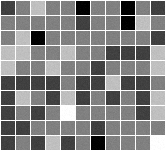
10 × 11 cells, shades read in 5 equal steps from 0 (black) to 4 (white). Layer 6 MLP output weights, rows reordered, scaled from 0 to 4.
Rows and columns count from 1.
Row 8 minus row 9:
0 1 -1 0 2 0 1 0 0 -1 1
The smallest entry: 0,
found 5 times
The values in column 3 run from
0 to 3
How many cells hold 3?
16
